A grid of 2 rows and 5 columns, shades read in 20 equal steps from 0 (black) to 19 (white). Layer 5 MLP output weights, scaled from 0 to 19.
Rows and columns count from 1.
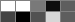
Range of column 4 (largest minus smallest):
15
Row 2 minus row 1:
-14 -19 -3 15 0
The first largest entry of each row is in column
1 4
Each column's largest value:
19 19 9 16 7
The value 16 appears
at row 2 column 4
